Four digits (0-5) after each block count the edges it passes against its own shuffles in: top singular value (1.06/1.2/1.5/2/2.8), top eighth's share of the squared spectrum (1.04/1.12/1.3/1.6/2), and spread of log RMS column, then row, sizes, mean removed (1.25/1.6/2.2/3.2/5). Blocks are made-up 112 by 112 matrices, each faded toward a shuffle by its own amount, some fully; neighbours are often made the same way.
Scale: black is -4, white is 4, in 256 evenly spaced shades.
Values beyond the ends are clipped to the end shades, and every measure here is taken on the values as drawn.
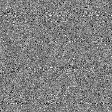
1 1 0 3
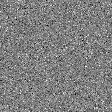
0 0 0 1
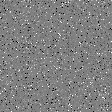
2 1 0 0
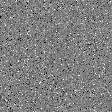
0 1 1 0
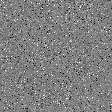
0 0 0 0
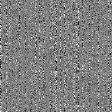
2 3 4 0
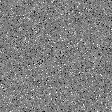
0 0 0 0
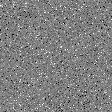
0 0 0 0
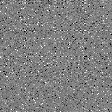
4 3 1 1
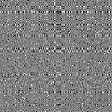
5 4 3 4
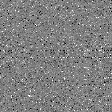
4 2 1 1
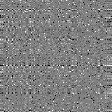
5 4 2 3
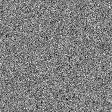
1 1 0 0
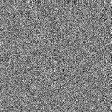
4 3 2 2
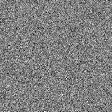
3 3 1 1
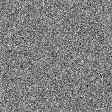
0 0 0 0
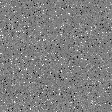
0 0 0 0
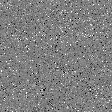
0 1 0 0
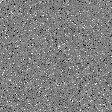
0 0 0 0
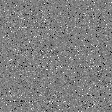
1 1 0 1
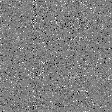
2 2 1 2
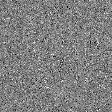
1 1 2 1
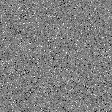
1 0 0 0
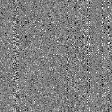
4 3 3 1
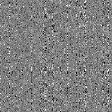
4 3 3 1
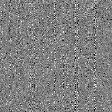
4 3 3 1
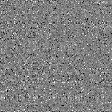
4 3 2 2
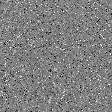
3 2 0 1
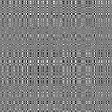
5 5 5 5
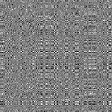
5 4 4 4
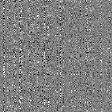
2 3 4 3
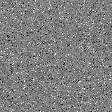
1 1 1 0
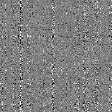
3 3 4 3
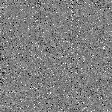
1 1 1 1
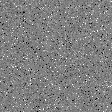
0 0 0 0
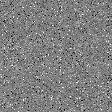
1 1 1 0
